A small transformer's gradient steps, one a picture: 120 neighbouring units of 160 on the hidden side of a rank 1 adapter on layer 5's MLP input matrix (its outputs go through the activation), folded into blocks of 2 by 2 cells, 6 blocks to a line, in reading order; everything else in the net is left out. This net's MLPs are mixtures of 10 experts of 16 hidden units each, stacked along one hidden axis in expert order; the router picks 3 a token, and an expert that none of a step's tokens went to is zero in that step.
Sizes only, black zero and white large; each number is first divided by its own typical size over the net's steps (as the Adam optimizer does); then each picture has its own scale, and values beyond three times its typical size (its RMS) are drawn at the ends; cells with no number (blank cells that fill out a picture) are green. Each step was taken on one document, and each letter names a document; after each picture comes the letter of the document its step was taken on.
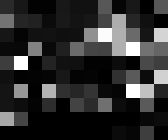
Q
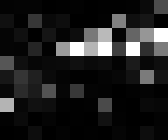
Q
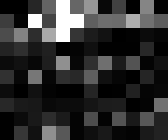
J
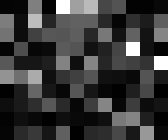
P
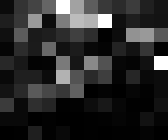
P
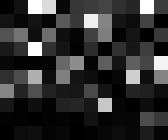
P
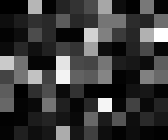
J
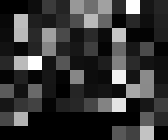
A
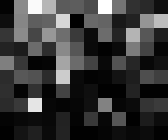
P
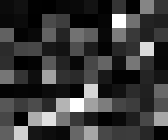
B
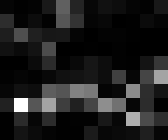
A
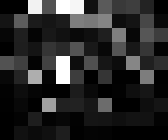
P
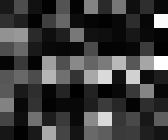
J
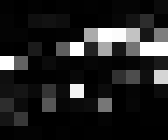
Q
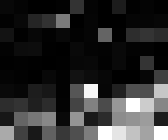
B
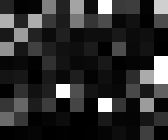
A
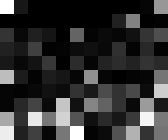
B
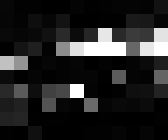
Q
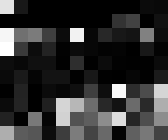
B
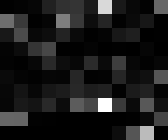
A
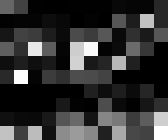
B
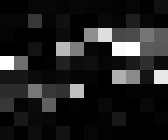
Q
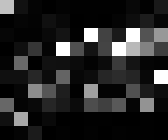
Q
